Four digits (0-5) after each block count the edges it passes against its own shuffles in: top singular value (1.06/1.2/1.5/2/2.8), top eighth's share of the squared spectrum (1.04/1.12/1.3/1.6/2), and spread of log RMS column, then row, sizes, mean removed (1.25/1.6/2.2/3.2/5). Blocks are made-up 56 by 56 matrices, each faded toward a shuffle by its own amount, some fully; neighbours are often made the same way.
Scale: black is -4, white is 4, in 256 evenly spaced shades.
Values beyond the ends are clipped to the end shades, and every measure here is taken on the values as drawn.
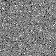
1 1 0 0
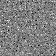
1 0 0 0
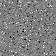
1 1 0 0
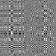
5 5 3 3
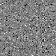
3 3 1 1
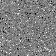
0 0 0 0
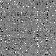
3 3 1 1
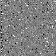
3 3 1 0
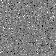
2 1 0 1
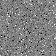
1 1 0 0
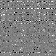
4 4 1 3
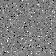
2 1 0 0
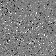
0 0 0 0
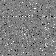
2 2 0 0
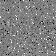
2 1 0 0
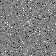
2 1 0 0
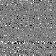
4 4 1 3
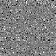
3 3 1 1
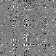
3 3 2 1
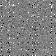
2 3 2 2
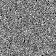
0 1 0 0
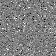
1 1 0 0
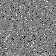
1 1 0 0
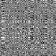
4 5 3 3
